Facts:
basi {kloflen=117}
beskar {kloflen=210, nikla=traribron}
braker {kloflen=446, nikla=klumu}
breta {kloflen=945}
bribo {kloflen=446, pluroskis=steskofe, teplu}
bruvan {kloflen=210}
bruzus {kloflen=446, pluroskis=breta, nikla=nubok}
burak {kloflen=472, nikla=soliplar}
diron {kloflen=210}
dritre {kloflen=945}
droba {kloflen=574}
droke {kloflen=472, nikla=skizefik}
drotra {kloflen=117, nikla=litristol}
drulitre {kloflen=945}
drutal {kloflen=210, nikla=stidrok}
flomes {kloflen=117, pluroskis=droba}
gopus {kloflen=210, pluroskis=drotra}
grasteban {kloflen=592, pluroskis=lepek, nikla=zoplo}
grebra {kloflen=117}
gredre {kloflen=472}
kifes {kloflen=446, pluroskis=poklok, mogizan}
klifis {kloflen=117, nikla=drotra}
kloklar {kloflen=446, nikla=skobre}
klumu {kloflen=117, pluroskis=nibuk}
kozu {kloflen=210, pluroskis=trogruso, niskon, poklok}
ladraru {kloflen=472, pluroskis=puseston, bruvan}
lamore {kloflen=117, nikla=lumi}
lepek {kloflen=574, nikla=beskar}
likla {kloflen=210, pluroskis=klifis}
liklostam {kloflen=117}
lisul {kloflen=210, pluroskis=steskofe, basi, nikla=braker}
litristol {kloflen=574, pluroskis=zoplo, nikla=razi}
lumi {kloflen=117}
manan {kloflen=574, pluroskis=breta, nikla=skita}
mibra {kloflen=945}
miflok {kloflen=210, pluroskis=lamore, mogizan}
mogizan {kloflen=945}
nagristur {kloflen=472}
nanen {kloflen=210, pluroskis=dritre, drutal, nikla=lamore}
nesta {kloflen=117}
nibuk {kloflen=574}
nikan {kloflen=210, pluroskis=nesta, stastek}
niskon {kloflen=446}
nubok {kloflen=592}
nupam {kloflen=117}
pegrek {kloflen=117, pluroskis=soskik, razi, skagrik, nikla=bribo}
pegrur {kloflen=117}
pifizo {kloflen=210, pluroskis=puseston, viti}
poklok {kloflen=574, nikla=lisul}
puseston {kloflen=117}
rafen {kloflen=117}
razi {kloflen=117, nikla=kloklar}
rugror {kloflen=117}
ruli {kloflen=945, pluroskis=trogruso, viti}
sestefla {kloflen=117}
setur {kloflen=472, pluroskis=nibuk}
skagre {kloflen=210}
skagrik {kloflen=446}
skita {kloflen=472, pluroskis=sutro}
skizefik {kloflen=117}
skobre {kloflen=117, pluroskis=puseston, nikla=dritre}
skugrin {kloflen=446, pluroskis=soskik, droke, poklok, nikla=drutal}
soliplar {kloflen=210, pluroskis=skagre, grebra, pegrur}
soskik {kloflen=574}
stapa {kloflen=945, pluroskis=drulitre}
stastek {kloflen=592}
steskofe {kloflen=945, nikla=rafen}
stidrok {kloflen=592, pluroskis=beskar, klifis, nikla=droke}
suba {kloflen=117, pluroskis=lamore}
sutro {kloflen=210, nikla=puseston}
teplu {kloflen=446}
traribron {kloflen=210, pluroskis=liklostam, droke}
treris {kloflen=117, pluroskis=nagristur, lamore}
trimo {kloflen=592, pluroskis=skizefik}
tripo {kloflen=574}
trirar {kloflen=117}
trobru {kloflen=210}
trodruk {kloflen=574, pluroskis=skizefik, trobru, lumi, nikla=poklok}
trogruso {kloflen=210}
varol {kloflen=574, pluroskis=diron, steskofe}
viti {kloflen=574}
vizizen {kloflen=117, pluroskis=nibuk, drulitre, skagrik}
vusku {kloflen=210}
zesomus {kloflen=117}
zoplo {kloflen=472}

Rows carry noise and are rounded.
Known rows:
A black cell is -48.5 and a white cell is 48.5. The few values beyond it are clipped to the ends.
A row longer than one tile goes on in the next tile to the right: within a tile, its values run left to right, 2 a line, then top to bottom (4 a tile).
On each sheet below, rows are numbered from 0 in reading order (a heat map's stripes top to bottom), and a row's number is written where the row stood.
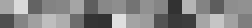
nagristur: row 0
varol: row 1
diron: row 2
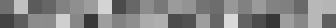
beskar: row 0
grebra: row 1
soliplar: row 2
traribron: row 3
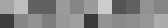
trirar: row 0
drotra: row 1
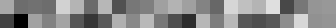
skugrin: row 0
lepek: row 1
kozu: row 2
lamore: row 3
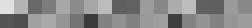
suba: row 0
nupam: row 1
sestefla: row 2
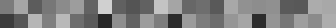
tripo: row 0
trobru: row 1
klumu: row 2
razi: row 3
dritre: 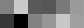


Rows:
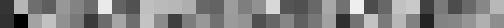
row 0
teplu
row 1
bruvan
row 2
flomes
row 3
lumi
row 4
viti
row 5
nibuk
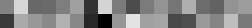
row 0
zoplo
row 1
steskofe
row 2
vusku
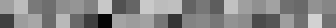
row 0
skita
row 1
niskon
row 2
pegrek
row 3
likla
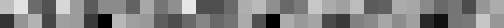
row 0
skobre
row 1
bribo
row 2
skizefik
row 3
kifes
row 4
liklostam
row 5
stapa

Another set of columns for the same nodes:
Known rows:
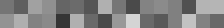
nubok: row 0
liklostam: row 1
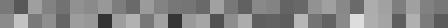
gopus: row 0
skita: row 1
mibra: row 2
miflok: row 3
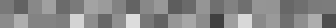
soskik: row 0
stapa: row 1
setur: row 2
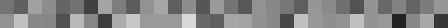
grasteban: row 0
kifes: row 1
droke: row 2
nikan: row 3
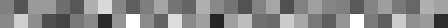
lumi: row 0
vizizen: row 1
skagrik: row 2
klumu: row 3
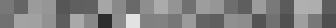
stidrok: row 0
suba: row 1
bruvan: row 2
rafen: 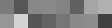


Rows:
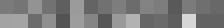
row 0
ladraru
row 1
ruli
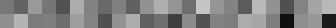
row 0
pifizo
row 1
lamore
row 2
trobru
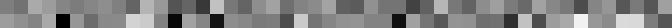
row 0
nagristur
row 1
trimo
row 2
poklok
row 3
stastek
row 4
mogizan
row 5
skugrin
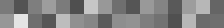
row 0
razi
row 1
trogruso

